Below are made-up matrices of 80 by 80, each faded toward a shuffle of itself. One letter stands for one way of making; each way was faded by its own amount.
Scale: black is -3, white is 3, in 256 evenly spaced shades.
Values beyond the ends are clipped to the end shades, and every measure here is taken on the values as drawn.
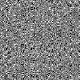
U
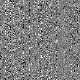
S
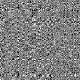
U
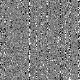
S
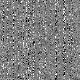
S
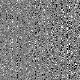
S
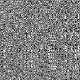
U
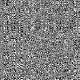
U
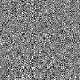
U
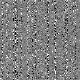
S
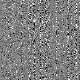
S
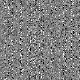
S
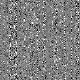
S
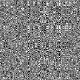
U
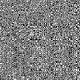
U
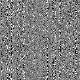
S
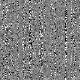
S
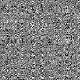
U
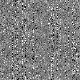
S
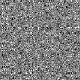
U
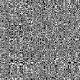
U
